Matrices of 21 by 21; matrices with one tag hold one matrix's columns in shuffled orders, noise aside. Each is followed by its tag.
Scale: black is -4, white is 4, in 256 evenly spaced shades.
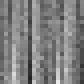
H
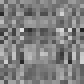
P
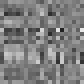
P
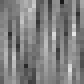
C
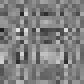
P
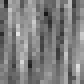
C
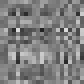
P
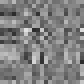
P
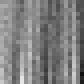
H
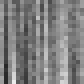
H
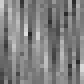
C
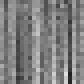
H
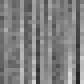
H
